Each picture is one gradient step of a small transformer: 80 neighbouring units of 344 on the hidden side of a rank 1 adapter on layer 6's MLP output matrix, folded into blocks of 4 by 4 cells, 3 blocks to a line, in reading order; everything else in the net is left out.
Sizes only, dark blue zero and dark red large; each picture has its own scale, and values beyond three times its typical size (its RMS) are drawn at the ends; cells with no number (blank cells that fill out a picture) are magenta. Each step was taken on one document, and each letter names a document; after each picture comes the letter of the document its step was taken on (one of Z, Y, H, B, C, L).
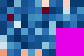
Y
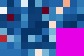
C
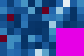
C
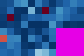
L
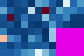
Y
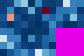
L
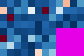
C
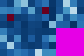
L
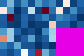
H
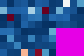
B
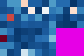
H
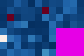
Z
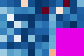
C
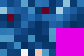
B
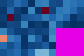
Y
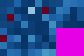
Z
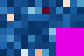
B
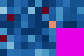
H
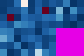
B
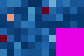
Z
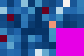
H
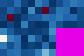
Y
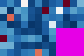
C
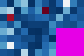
L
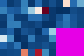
B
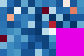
H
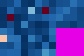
Z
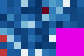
Y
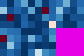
C
